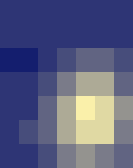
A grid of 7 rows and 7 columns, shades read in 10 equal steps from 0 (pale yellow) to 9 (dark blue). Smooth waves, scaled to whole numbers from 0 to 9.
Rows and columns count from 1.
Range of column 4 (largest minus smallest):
5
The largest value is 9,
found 2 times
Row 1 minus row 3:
-1 -1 0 1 2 2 1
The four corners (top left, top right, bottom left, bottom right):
8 8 8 6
